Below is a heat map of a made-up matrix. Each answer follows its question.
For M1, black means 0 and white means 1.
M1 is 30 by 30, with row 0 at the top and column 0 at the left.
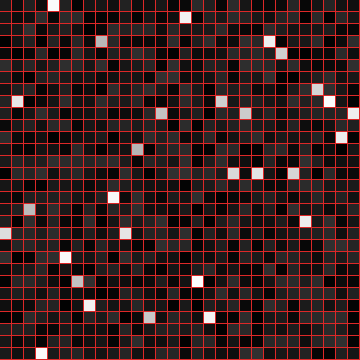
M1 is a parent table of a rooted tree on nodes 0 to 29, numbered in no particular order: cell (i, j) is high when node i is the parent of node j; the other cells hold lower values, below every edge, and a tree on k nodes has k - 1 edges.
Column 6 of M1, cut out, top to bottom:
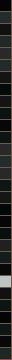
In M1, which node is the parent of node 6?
23
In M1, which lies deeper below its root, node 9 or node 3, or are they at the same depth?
node 3
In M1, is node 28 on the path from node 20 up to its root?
no
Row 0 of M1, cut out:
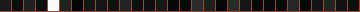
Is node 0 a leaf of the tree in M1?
no
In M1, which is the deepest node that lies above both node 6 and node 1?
23
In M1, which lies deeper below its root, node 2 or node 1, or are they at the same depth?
node 2
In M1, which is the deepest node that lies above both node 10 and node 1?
19
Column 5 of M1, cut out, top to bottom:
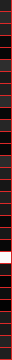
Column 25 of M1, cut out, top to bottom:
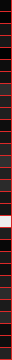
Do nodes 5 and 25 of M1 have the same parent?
no
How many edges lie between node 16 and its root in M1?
5
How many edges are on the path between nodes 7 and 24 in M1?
13
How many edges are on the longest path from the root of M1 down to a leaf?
16
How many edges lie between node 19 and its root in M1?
1
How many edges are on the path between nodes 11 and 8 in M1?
6
